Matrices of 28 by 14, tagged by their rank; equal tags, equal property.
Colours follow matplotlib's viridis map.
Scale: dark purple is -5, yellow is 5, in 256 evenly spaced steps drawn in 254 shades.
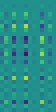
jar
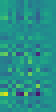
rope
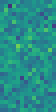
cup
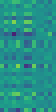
rope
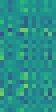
rope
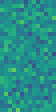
cup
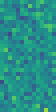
cup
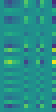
jar
